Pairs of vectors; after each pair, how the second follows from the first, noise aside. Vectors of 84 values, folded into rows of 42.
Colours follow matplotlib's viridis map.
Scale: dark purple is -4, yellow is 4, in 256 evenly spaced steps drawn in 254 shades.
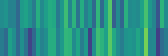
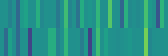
partly zeroed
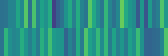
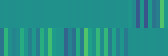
partly zeroed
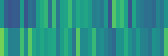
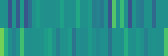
partly zeroed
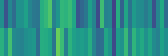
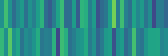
sign-scrambled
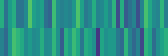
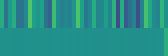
partly zeroed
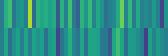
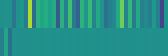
partly zeroed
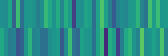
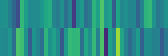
sign-scrambled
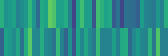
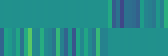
partly zeroed
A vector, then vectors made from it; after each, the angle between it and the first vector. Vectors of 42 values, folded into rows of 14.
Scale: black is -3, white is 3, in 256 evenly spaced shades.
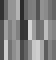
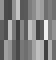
partly aligned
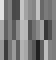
nearly opposite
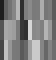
nearly parallel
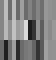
partly opposed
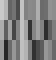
nearly opposite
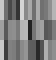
nearly opposite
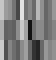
nearly opposite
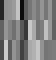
nearly parallel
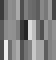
nearly parallel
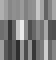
partly opposed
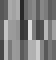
nearly parallel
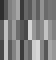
nearly parallel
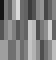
partly aligned
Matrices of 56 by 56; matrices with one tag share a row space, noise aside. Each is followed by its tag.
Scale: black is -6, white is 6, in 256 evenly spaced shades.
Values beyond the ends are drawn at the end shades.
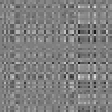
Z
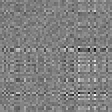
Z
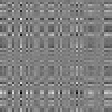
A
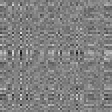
A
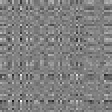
A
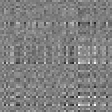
Z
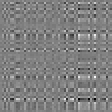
Z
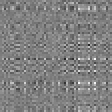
Z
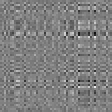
Z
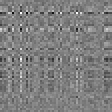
A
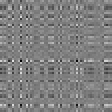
A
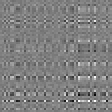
Z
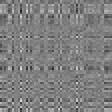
A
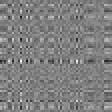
A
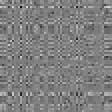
A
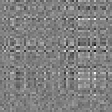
Z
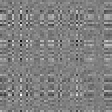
A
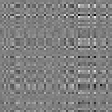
Z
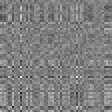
A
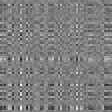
A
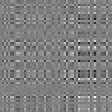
Z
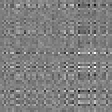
Z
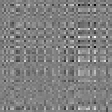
Z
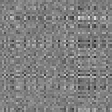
Z
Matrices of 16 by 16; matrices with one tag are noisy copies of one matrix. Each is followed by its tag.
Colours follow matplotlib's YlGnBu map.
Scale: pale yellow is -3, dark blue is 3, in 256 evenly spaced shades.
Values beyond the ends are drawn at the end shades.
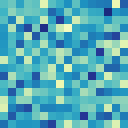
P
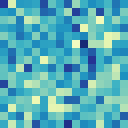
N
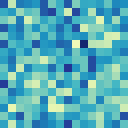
N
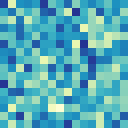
N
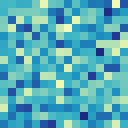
P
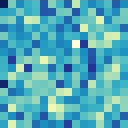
N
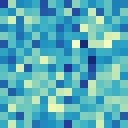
N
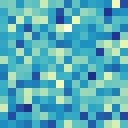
P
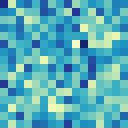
N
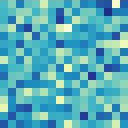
P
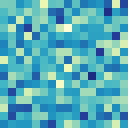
P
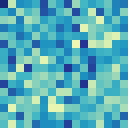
N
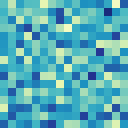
P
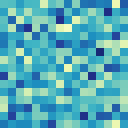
P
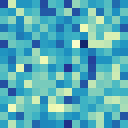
N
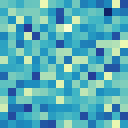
P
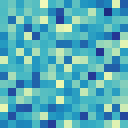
P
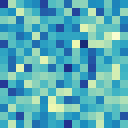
N
